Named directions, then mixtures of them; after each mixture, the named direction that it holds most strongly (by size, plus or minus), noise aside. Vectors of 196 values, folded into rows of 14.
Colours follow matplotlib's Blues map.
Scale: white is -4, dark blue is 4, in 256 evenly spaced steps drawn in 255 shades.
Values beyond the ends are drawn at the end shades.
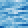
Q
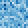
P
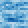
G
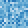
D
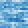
G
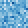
P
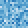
D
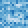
G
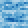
G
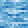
Q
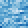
Q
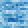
G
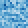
P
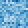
D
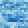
G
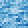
Q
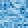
P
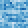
G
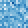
P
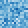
D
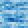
G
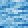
Q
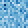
P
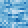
Q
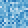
D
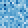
P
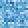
D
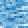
Q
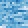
Q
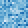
D
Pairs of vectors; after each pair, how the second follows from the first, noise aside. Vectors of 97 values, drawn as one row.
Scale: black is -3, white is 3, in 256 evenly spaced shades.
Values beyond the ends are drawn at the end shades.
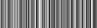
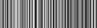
shuffled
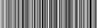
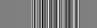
partly zeroed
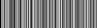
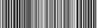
shuffled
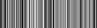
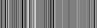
partly zeroed
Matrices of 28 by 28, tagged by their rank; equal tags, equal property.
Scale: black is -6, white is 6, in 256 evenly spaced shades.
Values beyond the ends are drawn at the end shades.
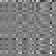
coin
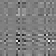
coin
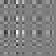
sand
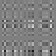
sand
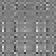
coin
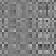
coin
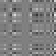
sand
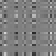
sand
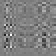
coin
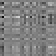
coin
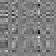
coin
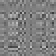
coin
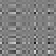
sand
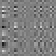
coin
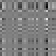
sand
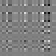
sand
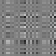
sand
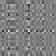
coin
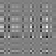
sand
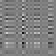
sand
